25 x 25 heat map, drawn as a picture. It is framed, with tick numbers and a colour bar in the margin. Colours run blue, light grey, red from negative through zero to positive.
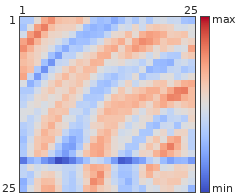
Ninth with the lowest average: bottom left. Slope: none. Odd lines: row 21. Rings: centred on the bottom right. Mirror symmetry: none.
